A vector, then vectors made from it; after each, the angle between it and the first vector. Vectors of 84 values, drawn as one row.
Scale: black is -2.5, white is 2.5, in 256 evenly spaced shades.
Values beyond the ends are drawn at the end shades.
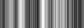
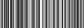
orthogonal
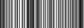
partly aligned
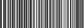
orthogonal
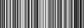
partly aligned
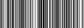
partly opposed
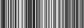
partly aligned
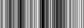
nearly opposite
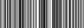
partly opposed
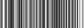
partly opposed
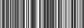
orthogonal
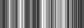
nearly parallel
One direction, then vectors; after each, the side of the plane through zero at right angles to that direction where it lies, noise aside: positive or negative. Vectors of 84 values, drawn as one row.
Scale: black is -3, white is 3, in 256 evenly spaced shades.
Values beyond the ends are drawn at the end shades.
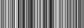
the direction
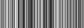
positive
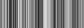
negative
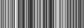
positive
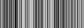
negative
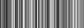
negative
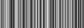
positive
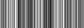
positive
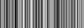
negative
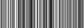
positive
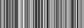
negative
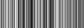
positive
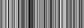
positive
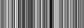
positive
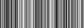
negative
